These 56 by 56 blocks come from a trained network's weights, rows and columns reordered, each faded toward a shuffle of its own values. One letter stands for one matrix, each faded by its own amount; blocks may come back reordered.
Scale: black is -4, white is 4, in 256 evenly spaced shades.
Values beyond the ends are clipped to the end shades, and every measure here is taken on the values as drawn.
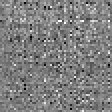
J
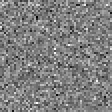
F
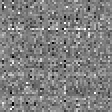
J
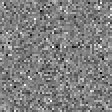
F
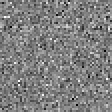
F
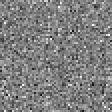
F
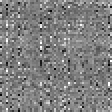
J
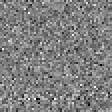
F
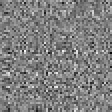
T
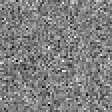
F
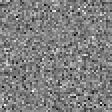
F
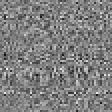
T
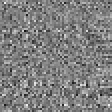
T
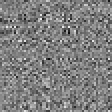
T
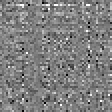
J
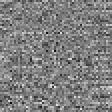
T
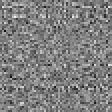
T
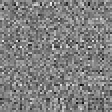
T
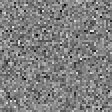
F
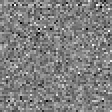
F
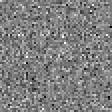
F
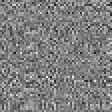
T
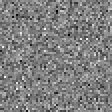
F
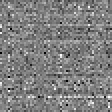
J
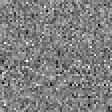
F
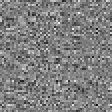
T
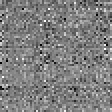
J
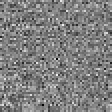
T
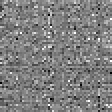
J
